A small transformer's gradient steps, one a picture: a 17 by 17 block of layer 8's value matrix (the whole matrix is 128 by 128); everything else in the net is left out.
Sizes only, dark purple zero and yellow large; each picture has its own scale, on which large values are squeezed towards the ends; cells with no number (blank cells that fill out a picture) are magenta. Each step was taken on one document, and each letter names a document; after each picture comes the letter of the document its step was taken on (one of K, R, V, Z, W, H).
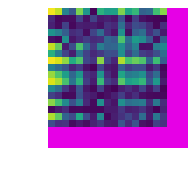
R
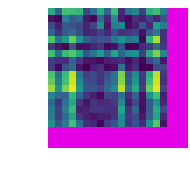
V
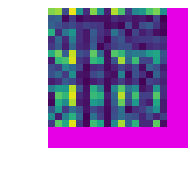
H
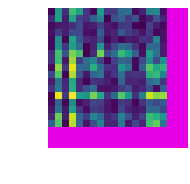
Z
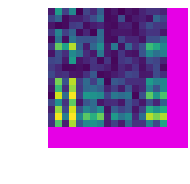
Z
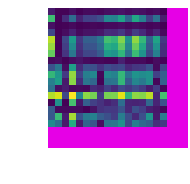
Z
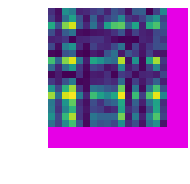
V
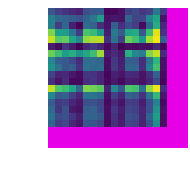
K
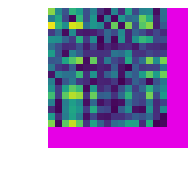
H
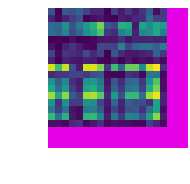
K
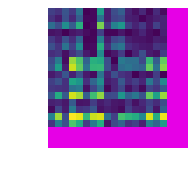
Z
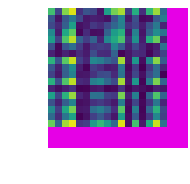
V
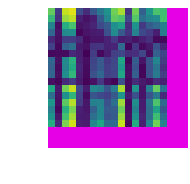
V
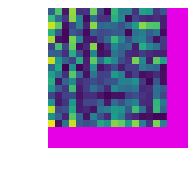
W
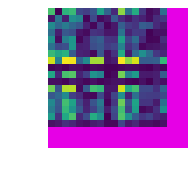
R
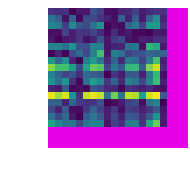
K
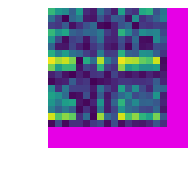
R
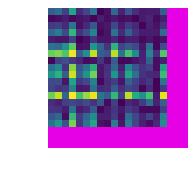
Z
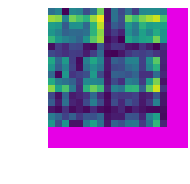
K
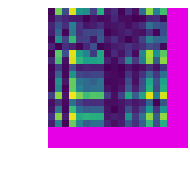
Z
